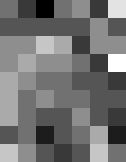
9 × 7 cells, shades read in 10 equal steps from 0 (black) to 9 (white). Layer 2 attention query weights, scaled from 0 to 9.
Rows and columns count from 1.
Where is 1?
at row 8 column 3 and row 8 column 7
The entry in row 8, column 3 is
1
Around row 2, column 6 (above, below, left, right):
2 5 3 3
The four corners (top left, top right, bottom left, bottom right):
4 8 7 4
